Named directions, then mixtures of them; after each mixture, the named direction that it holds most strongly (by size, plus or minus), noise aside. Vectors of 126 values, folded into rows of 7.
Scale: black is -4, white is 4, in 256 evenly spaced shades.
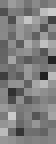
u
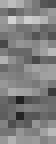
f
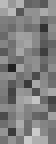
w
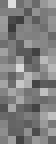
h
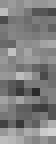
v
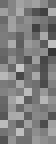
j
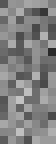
j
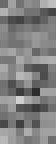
v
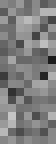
u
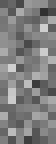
w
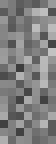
j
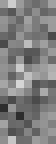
h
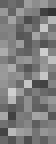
u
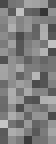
j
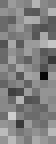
u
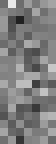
h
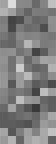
h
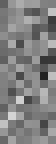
j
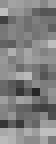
v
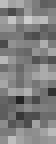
f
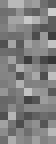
j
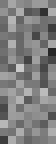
j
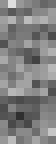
f
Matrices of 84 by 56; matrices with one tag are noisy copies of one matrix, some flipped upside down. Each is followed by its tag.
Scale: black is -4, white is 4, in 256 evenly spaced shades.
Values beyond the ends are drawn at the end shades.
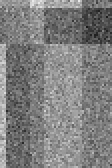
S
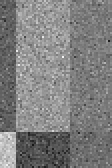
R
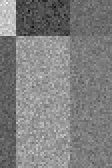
R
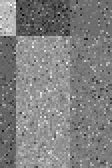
R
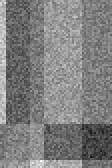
S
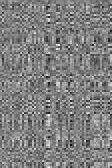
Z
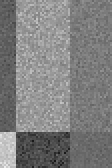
R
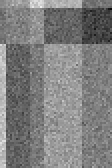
S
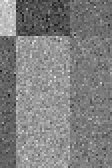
R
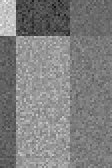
R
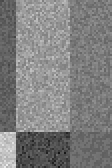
R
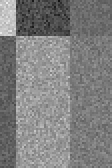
R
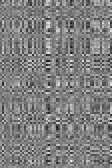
Z
